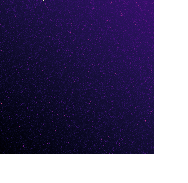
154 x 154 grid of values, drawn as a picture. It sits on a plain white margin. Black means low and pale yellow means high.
Odd rows or columns: none. Mirror symmetry: none. Average level on the scale: 10%. Slope: up to the top right. Stripes: none.
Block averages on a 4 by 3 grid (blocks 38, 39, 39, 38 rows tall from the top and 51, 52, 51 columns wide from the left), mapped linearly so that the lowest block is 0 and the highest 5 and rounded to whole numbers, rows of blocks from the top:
345 / 234 / 123 / 012
